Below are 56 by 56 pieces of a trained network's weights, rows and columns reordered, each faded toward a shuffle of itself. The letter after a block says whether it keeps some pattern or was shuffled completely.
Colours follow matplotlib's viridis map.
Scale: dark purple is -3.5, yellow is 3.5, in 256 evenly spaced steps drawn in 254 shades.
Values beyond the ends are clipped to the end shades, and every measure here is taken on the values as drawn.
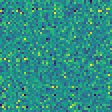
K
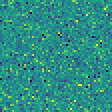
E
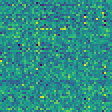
K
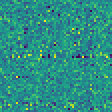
K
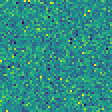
E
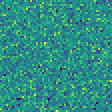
E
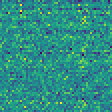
K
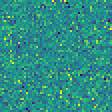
E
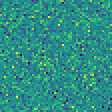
E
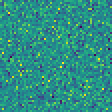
E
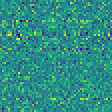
K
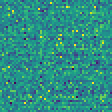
K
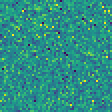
E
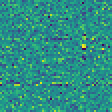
K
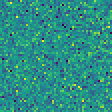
E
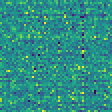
K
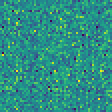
K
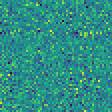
K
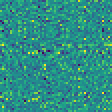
K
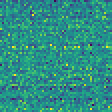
K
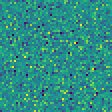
E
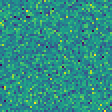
E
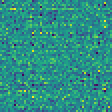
K
